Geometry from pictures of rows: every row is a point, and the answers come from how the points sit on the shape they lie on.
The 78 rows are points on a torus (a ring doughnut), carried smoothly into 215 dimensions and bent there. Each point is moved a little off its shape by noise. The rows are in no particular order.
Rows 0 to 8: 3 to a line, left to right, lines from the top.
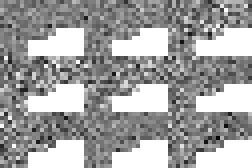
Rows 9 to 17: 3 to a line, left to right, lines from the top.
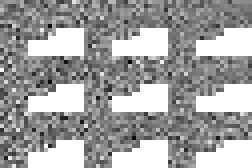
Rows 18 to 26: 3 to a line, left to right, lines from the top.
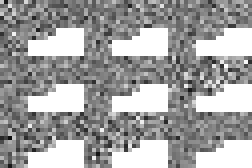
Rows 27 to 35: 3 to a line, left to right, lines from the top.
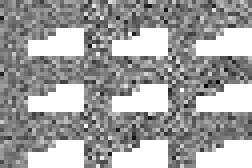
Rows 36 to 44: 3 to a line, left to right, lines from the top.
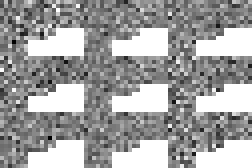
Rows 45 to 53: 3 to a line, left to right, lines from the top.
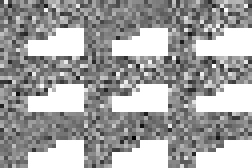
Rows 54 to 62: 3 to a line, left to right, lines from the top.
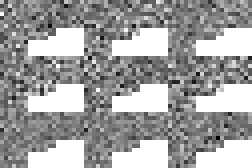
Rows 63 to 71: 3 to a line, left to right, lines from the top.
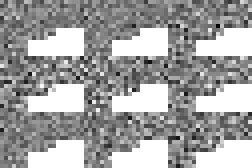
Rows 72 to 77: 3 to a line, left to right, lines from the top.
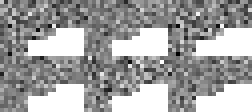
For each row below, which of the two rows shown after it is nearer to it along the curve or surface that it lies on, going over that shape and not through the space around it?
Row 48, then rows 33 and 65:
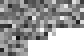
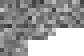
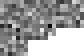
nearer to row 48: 65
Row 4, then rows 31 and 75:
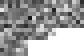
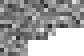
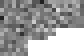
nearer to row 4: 75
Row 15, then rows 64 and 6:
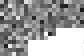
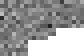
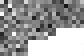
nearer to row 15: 6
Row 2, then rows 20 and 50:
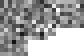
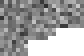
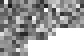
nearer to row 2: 50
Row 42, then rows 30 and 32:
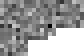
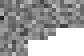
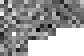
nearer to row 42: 32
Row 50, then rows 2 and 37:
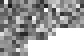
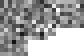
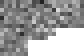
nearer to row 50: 2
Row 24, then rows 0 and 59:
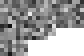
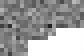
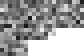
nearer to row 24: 59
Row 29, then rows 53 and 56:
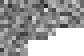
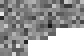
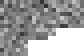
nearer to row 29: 56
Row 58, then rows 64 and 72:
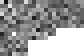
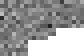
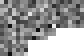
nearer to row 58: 72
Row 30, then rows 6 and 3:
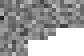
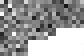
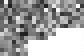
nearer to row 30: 3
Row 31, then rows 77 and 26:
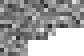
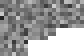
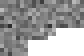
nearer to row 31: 26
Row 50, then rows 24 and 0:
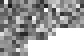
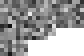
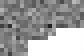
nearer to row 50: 0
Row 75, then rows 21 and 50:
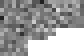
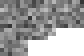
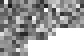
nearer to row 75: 21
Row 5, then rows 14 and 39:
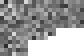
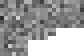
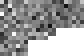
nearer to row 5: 14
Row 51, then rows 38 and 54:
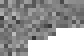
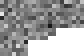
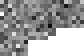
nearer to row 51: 38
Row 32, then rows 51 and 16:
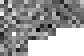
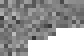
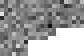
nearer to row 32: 16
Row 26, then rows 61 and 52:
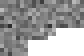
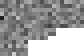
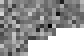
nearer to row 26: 52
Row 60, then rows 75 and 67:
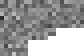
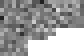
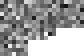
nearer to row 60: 75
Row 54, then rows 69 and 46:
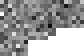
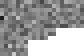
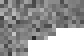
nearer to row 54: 69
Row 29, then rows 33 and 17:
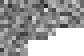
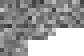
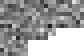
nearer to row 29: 17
